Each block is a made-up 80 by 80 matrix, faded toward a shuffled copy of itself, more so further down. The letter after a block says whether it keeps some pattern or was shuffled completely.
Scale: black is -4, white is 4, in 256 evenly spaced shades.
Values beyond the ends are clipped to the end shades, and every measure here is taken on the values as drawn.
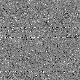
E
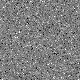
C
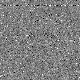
E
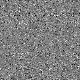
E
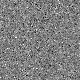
C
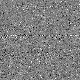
E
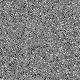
C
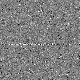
E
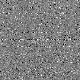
E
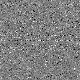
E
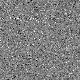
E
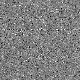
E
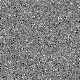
C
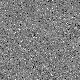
C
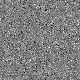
C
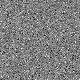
C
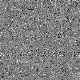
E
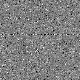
E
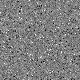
C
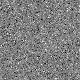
C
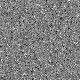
C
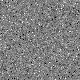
C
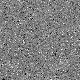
C
